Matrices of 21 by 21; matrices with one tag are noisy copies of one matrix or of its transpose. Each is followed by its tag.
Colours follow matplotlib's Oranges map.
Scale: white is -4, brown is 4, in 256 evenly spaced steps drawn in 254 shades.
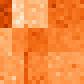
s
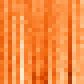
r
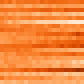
r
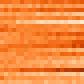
r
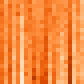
r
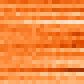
r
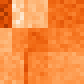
s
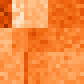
s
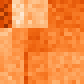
s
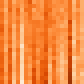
r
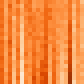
r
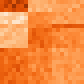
s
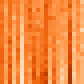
r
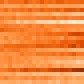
r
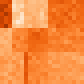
s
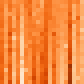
r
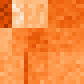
s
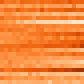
r
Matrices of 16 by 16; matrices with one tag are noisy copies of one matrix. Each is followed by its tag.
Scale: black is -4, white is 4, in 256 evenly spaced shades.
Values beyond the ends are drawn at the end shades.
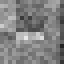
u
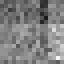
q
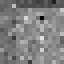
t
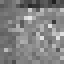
t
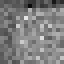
t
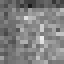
t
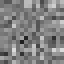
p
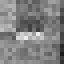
u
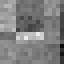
u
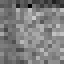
t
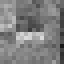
u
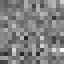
p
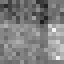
q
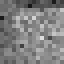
t
